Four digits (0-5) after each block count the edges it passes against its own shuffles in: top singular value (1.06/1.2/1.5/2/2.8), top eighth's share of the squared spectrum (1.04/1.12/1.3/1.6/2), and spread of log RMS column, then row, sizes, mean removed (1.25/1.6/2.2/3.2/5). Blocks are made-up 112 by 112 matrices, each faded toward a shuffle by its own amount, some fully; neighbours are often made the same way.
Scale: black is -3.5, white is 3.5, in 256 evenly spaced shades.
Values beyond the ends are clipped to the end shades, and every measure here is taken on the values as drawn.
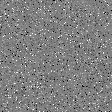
0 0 0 0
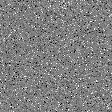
0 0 0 0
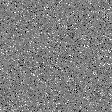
2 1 0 0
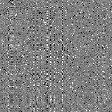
5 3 3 2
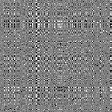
5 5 4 4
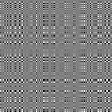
5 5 5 5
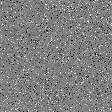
0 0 0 0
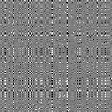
5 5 4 4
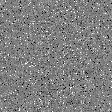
3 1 0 0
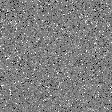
1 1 0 0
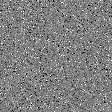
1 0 0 0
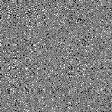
4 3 2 2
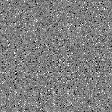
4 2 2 1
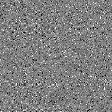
4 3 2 2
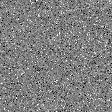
2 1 0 0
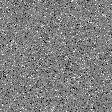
0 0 0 0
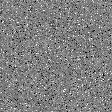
2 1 0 0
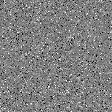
3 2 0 0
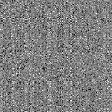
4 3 2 2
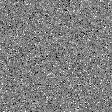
3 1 0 0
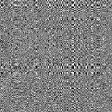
5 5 4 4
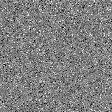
3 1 0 0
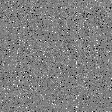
2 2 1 2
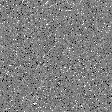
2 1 0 0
